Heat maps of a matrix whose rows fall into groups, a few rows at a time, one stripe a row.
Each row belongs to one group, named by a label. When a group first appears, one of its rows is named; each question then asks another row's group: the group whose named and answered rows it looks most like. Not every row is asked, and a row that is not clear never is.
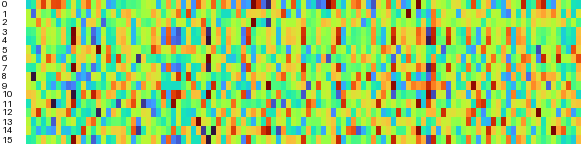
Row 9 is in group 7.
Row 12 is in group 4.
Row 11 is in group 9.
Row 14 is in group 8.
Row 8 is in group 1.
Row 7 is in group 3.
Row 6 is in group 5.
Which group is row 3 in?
3
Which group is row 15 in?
3
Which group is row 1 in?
1
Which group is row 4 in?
3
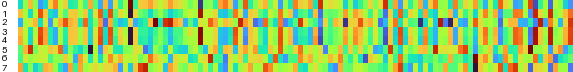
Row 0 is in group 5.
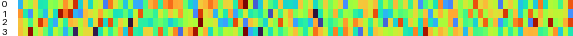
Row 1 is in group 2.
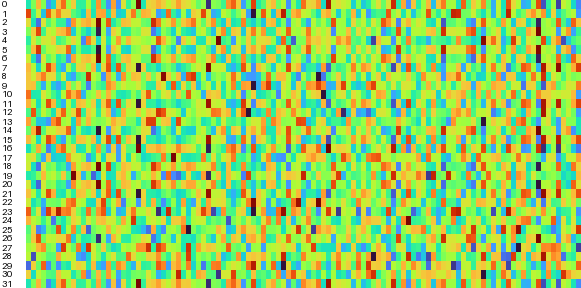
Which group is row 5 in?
4
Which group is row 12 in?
2
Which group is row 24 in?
9
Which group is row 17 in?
9
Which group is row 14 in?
4
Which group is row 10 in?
2
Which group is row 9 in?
9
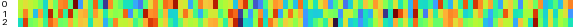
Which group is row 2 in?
2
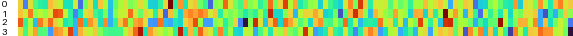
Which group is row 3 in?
2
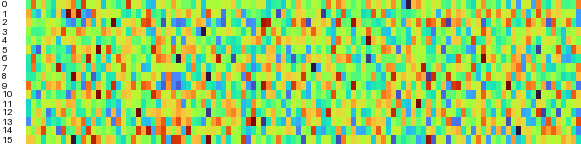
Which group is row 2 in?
7
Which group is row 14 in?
2
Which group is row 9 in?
7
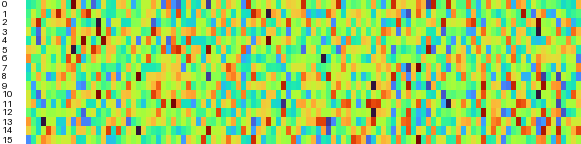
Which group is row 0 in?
3
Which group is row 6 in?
2
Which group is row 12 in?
1
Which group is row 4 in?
8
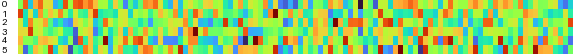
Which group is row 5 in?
1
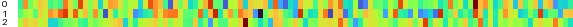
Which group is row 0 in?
1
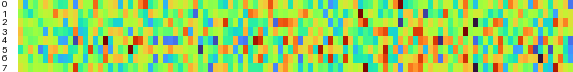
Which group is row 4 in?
7
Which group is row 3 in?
7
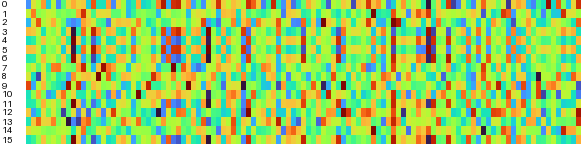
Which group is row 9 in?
2
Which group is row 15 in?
3
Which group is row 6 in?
3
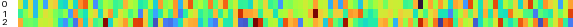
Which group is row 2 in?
7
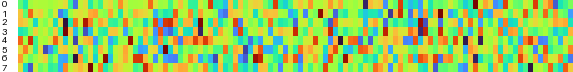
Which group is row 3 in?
3
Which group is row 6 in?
7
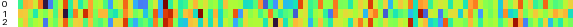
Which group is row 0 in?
9
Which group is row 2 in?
9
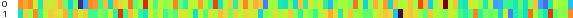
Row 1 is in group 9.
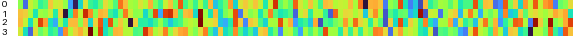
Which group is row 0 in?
1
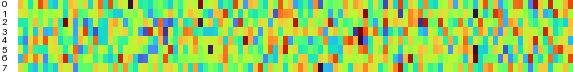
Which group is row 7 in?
9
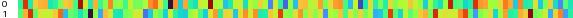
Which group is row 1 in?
4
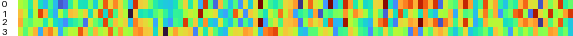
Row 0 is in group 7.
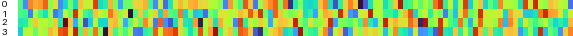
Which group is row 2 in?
3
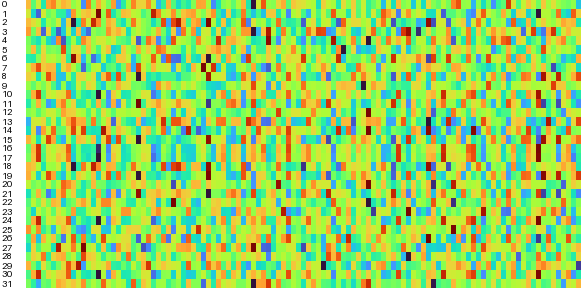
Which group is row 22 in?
8
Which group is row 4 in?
8
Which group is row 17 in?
4
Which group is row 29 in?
2
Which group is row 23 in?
1
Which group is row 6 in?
3
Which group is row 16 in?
4
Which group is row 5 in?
2
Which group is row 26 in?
8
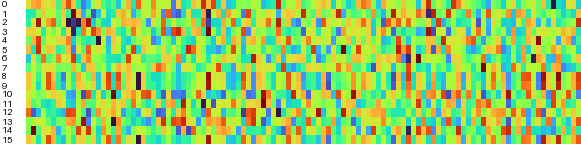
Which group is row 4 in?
4
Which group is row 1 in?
3
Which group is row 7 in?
1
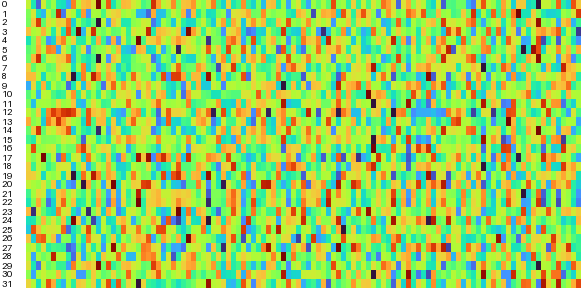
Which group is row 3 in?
2
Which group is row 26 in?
2
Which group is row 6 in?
4
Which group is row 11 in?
1
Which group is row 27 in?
7
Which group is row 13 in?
7
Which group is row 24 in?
3
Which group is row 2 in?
4
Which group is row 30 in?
1
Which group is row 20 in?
7
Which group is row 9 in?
7
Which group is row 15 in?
1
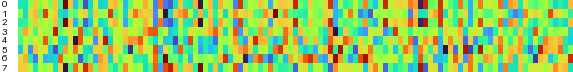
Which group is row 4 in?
7
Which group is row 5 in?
8
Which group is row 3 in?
2
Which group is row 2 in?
3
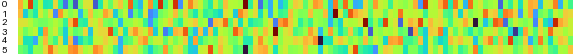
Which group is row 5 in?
8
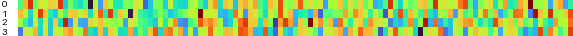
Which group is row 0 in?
4
